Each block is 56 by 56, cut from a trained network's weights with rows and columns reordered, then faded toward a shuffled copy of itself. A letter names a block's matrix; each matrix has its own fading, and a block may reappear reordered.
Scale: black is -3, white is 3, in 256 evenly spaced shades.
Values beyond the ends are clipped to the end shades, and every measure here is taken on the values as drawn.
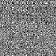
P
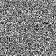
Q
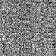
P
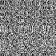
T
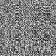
T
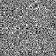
P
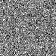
Q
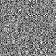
P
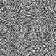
T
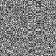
T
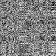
T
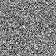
Q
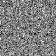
Q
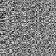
T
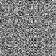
T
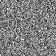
Q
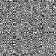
P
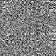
P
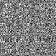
T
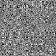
P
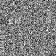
Q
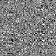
P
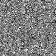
Q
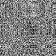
T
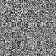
P
